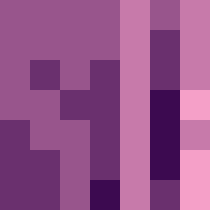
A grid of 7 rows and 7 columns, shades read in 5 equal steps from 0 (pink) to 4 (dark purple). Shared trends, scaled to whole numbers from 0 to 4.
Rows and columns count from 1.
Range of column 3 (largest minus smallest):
1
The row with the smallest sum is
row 1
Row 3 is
2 3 2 3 1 3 1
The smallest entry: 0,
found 3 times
